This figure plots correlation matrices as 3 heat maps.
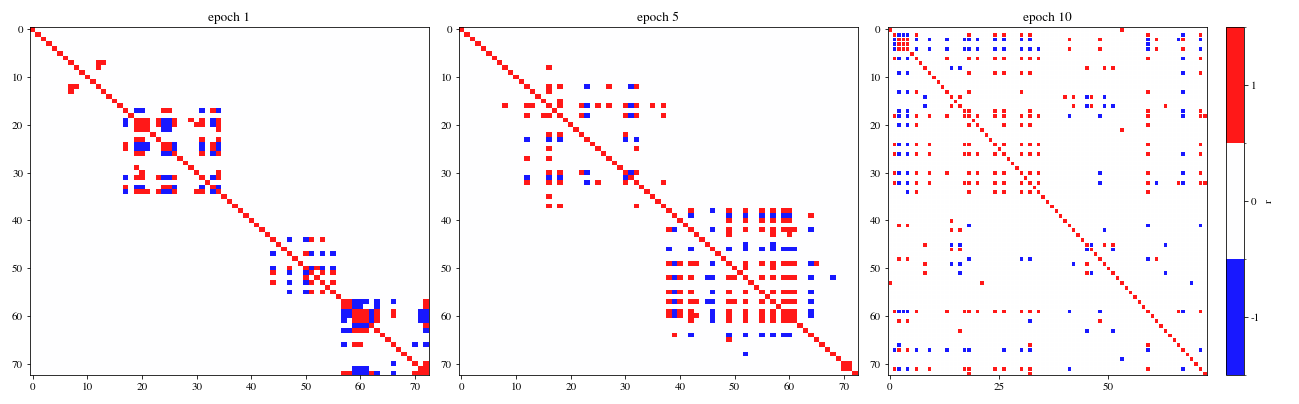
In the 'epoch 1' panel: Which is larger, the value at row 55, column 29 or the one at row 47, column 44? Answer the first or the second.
the first
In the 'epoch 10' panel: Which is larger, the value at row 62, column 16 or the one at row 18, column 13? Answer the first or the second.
the second
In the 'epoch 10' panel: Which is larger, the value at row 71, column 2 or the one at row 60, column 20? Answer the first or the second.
the second
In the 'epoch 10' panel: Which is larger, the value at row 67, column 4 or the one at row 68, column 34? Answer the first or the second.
the first
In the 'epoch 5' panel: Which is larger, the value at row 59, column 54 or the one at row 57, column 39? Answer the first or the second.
the first
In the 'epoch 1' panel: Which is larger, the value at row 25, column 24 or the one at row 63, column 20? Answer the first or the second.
the first
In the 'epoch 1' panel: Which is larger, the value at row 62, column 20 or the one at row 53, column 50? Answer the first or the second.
the first
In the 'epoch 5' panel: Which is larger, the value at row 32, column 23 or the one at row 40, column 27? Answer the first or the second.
the second
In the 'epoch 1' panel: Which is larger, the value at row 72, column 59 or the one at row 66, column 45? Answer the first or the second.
the second
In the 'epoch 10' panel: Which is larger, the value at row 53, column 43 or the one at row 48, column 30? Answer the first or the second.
the first
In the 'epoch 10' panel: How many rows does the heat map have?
73
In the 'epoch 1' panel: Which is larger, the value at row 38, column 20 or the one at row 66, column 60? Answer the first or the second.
the second
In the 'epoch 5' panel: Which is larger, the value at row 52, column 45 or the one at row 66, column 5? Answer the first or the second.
the second
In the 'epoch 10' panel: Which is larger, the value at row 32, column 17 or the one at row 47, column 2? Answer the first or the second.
the first
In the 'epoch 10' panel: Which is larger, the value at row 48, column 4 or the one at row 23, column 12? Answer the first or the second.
the first
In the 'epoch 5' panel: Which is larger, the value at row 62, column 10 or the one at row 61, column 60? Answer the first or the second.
the second
